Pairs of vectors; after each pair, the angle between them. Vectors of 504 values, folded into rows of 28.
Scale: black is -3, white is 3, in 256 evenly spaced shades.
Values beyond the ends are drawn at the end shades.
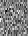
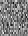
orthogonal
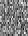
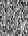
nearly opposite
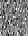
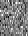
orthogonal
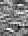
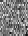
partly aligned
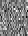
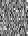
nearly parallel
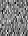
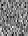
partly opposed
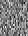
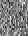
nearly opposite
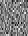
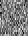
partly aligned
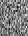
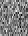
partly opposed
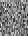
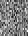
orthogonal
